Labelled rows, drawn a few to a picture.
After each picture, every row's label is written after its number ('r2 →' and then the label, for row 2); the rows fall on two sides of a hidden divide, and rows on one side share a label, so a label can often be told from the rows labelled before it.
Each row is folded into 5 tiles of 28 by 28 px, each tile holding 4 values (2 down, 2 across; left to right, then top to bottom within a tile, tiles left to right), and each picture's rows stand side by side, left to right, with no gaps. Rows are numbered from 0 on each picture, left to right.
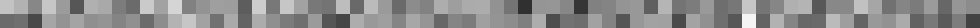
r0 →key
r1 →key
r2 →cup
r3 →key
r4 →cup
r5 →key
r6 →key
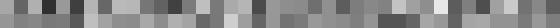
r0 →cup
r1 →cup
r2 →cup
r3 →key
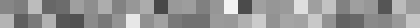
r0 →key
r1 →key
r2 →key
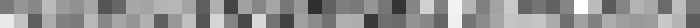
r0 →key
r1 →key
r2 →cup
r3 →key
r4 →key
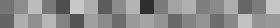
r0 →key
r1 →key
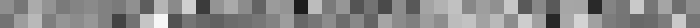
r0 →cup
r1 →key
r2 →cup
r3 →key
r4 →key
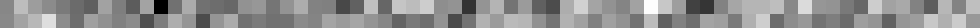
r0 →key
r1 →cup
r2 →key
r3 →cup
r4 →key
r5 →key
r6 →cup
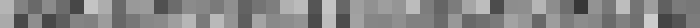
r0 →cup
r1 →cup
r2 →key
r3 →cup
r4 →cup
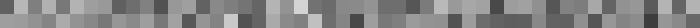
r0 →key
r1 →cup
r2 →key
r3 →key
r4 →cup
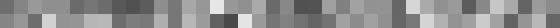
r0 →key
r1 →key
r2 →cup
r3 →key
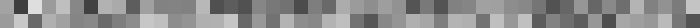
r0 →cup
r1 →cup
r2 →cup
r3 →cup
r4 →cup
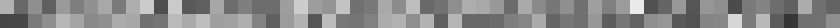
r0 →cup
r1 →cup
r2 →key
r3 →cup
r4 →cup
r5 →cup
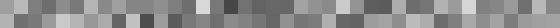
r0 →key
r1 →cup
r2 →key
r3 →key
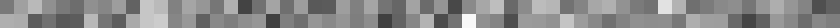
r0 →key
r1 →key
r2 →cup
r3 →key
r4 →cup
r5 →cup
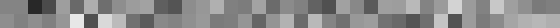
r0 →cup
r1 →cup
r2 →cup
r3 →key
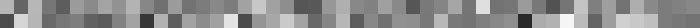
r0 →cup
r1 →cup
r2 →cup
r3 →cup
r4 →key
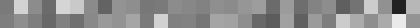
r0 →key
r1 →cup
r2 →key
